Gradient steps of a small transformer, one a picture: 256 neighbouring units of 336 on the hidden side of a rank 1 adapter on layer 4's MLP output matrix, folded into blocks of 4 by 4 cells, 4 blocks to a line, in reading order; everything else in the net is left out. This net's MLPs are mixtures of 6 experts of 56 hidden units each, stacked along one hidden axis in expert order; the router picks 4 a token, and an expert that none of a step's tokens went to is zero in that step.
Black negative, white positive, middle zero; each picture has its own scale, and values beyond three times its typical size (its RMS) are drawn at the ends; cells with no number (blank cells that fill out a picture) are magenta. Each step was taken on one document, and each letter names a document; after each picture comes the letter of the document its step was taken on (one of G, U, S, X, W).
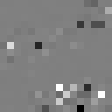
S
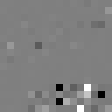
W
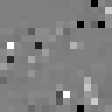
S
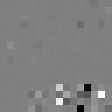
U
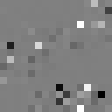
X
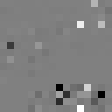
X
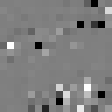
W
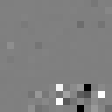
U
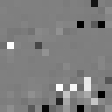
W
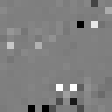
W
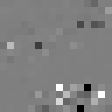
W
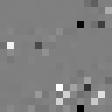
S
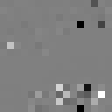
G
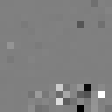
U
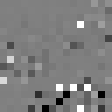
X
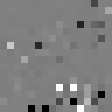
G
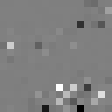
S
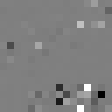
X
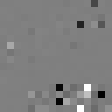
G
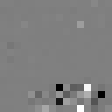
G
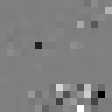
G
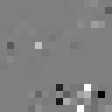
X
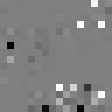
X
